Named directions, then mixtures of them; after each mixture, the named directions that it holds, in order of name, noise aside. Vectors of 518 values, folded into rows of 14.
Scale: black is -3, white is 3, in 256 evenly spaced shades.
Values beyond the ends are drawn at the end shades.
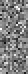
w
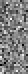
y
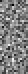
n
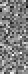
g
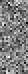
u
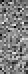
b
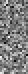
g, w, y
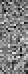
b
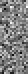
g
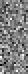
y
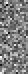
g, w, y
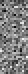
b, u, w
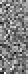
b, g, y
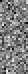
n, u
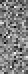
b, g, w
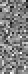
g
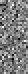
g, n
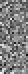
g, y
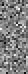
w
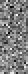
g, u, w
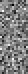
n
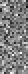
g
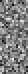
n, w, y
